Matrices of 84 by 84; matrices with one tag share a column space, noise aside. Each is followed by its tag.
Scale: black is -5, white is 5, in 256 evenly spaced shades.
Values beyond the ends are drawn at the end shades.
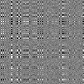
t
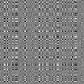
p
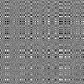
t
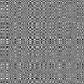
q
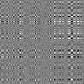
t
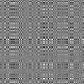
q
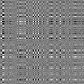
t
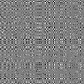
q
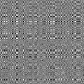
t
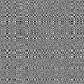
t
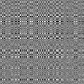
t
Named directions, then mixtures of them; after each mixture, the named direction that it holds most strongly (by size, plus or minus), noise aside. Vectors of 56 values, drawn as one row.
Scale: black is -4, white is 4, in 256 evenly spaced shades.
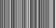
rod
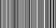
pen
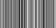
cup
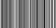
pen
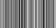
cup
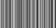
rod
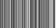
rod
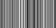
cup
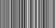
cup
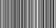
cup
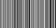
pen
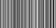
pen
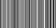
pen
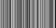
rod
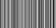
pen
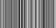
cup
